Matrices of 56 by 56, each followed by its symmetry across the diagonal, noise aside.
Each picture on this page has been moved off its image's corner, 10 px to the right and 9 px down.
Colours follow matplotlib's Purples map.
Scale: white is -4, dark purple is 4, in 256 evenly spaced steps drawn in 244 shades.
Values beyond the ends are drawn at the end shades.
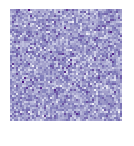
neither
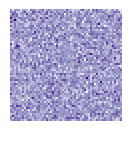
neither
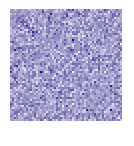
symmetric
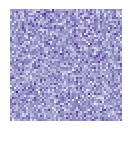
neither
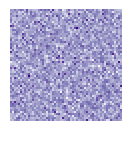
symmetric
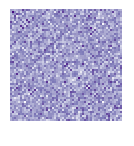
symmetric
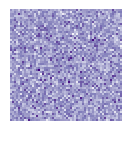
neither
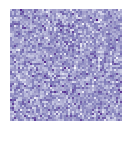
neither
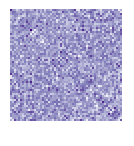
symmetric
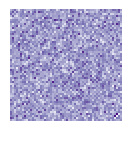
symmetric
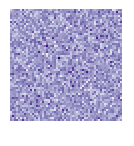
symmetric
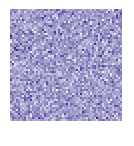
neither
